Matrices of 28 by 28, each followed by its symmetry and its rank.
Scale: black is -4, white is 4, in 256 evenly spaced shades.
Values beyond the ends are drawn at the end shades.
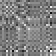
symmetric, rank three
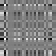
neither, rank one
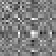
symmetric, rank three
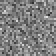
neither, full rank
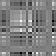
symmetric, rank one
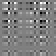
neither, rank one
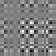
symmetric, rank one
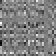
neither, rank three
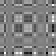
symmetric, rank one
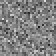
neither, full rank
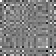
symmetric, rank three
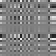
neither, rank one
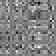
neither, rank three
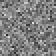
neither, full rank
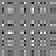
symmetric, rank one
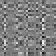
neither, rank three
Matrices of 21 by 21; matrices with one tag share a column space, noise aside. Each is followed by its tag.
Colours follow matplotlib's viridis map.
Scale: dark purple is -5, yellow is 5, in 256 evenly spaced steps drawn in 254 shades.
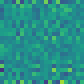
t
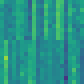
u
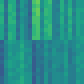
u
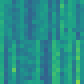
u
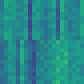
u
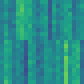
u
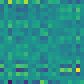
t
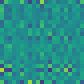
t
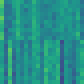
u
